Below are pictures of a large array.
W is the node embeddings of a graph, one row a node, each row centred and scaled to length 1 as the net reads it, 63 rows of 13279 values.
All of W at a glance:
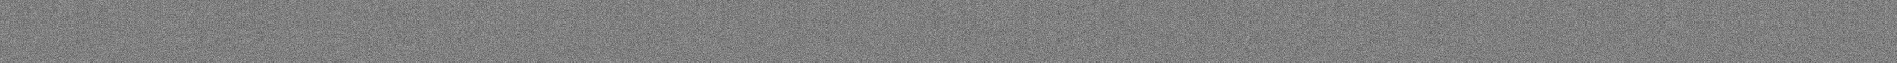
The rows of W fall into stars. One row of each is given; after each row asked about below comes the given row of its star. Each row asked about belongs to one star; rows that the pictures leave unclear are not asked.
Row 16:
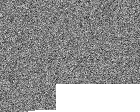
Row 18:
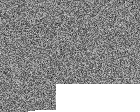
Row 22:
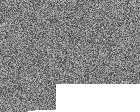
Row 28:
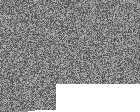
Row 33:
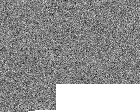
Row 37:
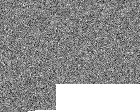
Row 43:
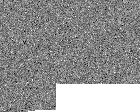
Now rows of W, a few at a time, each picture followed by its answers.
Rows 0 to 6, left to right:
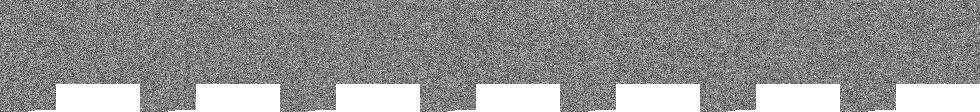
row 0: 28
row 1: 22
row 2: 28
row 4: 18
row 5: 43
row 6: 22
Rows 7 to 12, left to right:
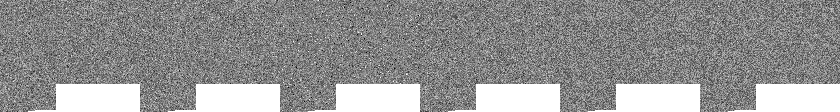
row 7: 16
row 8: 22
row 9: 28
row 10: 16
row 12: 16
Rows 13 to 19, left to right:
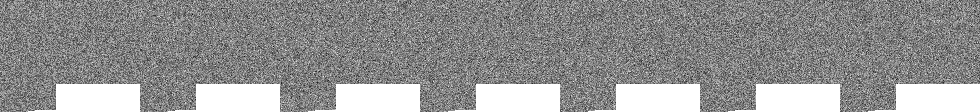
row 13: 33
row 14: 33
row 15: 22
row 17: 16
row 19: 16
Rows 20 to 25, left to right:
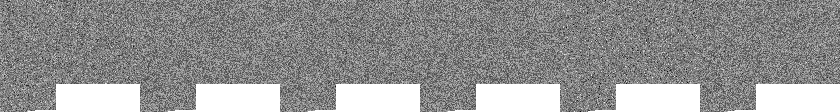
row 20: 33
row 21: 22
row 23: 43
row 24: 18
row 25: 22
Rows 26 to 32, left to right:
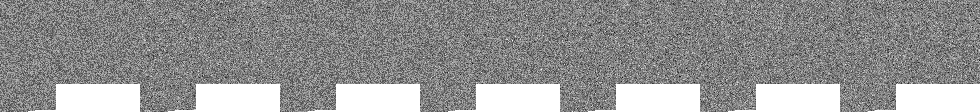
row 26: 18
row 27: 22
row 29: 18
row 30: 37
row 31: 33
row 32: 33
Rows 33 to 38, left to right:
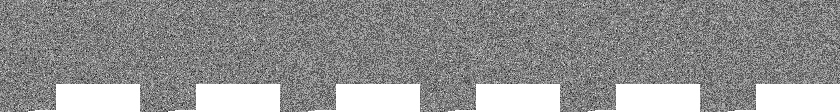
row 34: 37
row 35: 16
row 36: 22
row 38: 33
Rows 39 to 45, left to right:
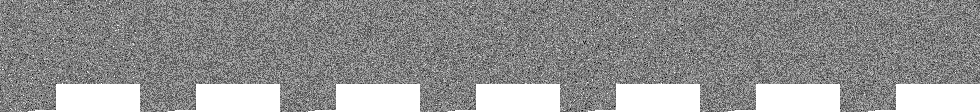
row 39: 43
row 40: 33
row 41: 18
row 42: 33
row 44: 18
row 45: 18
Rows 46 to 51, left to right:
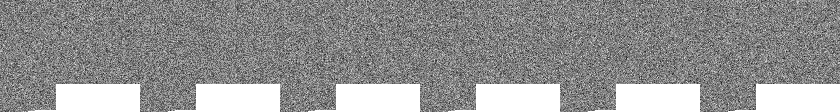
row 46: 16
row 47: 28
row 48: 16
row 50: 37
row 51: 33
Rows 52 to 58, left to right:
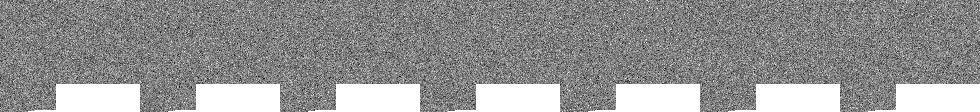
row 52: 16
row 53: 18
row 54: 37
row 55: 33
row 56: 18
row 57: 16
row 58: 22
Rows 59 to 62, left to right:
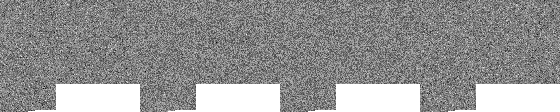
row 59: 37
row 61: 37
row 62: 37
